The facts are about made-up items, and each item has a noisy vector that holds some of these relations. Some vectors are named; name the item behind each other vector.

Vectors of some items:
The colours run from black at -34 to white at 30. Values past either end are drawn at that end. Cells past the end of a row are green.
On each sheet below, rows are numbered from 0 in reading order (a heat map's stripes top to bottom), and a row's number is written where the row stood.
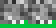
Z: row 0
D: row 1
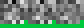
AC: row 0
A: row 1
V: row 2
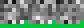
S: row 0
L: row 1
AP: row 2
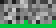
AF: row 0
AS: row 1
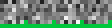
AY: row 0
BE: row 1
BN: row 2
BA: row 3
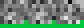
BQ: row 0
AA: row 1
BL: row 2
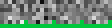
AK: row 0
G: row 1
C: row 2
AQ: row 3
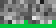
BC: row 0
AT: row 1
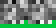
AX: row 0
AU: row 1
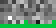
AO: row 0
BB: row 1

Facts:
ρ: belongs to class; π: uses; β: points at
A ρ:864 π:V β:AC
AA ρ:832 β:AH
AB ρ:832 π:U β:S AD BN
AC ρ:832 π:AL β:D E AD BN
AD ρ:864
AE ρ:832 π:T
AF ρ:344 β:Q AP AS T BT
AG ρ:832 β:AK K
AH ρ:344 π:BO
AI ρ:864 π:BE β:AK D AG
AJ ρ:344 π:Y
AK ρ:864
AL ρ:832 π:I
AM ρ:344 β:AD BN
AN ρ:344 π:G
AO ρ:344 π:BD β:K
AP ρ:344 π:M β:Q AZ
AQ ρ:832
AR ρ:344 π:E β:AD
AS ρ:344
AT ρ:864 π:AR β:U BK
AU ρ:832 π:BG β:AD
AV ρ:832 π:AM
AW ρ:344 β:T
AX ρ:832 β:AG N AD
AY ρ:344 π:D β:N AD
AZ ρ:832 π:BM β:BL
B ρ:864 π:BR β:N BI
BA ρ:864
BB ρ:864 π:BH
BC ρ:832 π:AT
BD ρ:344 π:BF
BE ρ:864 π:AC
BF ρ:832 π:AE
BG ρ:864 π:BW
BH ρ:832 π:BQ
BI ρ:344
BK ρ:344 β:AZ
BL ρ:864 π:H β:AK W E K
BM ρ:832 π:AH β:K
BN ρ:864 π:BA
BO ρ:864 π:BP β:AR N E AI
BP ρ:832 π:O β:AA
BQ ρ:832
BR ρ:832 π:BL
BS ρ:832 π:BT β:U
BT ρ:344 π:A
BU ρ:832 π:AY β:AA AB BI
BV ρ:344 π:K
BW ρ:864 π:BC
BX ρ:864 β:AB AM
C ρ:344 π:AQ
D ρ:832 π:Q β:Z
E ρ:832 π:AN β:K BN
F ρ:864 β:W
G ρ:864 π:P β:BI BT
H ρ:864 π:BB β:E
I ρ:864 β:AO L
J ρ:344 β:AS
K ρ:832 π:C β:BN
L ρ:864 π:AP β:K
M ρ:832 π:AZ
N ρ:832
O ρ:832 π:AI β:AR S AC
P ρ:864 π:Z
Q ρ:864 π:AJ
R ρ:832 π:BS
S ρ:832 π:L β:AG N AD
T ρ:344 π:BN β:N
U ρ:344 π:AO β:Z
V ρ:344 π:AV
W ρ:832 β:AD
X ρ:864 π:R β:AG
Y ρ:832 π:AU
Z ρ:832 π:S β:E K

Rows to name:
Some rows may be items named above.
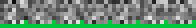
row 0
AX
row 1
AQ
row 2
W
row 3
AS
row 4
AW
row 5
I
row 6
AM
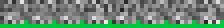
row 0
AZ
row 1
BK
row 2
BK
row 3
AK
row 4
BA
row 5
AQ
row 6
AQ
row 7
AG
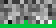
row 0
BI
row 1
K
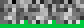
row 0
BX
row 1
AD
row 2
AB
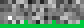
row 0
AO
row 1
AF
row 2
M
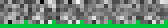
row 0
Q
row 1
BO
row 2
BM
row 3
BV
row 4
AJ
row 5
BS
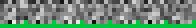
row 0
BU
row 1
T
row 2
AR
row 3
BT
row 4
AM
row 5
N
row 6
P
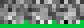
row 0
BF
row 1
E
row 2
N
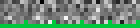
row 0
V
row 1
AI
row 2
U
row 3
AY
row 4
AH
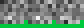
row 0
BD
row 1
U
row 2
BW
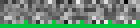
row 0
AN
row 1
AL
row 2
BP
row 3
AG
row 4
AI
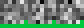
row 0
AZ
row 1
B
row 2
O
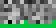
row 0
N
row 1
J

